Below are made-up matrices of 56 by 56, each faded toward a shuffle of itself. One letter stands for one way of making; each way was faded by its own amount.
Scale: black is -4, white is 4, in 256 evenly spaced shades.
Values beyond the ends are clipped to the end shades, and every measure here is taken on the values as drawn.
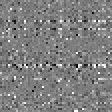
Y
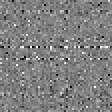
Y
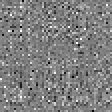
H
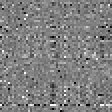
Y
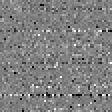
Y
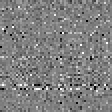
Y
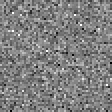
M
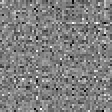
H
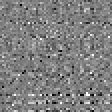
Y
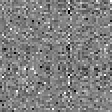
H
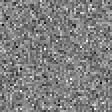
M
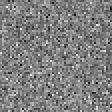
M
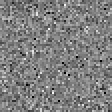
M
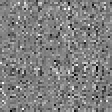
H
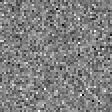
M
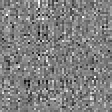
H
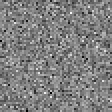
M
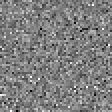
M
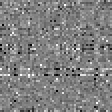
Y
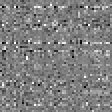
Y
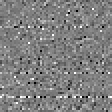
Y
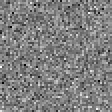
M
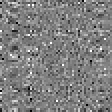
H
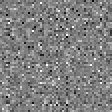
H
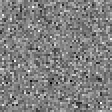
M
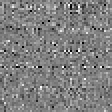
Y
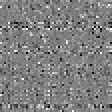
Y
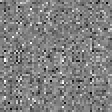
H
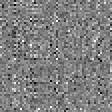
H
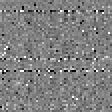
Y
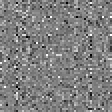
H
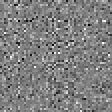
H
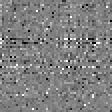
Y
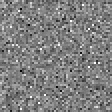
M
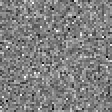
M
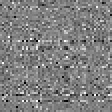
Y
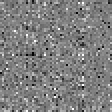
H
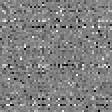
Y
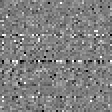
Y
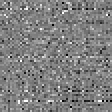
Y
